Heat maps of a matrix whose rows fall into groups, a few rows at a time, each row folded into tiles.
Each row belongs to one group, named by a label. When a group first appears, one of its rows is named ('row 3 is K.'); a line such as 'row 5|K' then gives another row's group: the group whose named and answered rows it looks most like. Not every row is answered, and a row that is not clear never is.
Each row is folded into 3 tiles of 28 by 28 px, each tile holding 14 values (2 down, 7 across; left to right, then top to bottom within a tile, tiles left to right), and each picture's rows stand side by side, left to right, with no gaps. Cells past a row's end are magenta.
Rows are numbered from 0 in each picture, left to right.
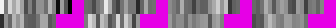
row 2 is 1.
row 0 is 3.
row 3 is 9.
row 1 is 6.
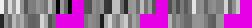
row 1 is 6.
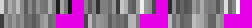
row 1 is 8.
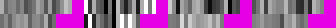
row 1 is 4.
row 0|4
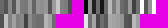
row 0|8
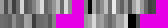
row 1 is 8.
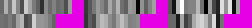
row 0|9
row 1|9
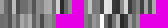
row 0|1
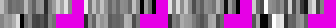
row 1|3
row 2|3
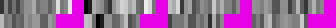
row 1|6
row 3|9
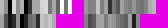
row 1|4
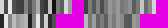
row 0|4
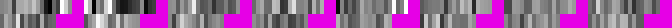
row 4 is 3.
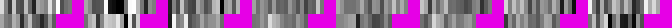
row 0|1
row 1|1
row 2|9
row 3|4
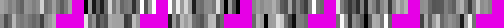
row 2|3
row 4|4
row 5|8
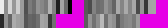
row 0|3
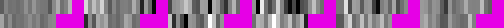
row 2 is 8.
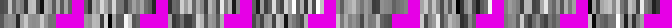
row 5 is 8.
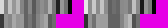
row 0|3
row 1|3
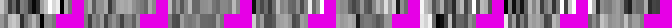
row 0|1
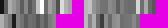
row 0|6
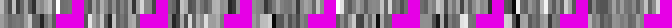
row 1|8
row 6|6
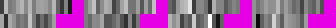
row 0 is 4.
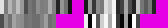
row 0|3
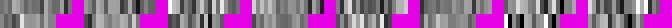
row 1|9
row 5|9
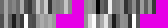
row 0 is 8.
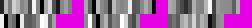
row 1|6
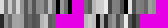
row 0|3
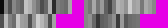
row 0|9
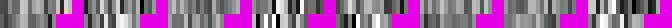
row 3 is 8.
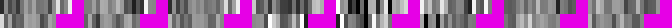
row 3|4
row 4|4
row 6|9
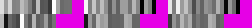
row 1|3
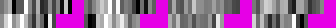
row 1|9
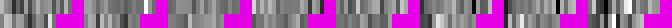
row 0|4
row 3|3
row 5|9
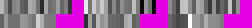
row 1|3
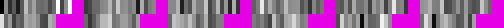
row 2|4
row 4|8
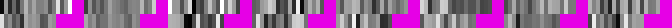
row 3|8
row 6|6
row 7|4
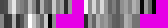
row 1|3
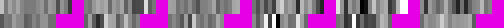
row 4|4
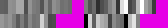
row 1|8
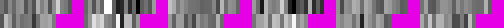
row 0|8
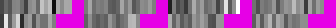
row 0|9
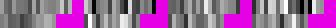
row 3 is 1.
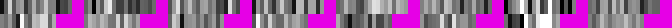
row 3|9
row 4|6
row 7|9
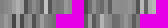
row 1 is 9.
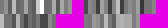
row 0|6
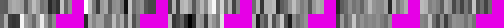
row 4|9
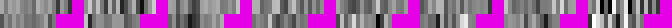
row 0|3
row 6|1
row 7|4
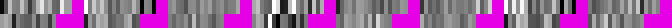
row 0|6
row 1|3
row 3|6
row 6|3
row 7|9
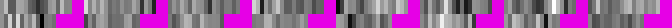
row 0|1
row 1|3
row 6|1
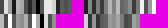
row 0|1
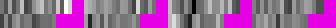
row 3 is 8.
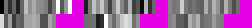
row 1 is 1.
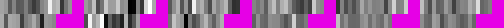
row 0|1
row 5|1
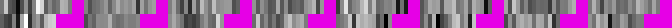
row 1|9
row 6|4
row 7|1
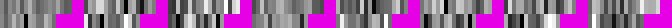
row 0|8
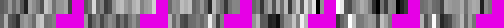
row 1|6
